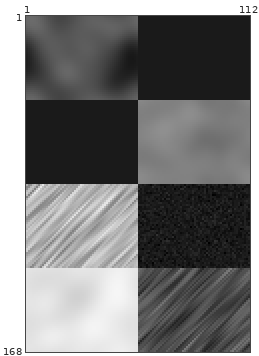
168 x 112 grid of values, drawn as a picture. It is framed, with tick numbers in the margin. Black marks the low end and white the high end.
It is made of 4 by 2 panels. Panel 1,1: low, smooth. Panel 1,2: very low, flat. Panel 2,1: very low, flat. Panel 2,2: middling, smooth, faint in contrast. Panel 3,1: high, slanting up to the right. Panel 3,2: very low, fine-grained, faint in contrast. Panel 4,1: very high, smooth, faint in contrast. Panel 4,2: low, slanting up to the right.
